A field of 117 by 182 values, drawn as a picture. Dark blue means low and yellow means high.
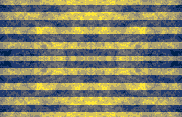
Mirror symmetry: left to right and top to bottom. Slope: none. Average level on the scale: 50%. Stripes: horizontal, repeating 8 times.
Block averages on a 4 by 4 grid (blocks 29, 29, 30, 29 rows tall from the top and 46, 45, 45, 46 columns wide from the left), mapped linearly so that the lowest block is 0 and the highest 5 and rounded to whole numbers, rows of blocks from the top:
1 5 5 1 / 0 4 4 0 / 0 4 4 0 / 1 5 5 1
